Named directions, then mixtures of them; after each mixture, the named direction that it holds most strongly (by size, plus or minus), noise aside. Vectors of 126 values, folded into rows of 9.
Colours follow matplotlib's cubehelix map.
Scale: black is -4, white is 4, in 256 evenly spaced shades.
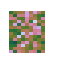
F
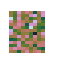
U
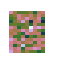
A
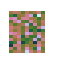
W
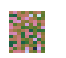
W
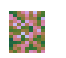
F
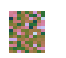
U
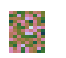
A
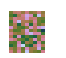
W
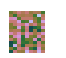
W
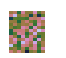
W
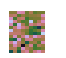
A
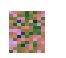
F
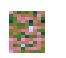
A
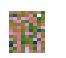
W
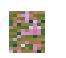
F
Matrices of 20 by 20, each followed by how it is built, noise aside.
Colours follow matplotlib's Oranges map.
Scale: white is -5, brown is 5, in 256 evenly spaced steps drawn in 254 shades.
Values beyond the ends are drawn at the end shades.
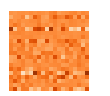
uneven rows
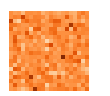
noise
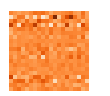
uneven rows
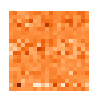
uneven rows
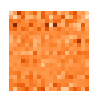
uneven rows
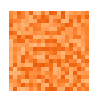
noise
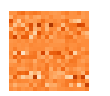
uneven rows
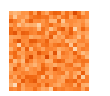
noise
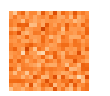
noise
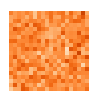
noise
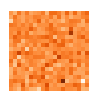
noise
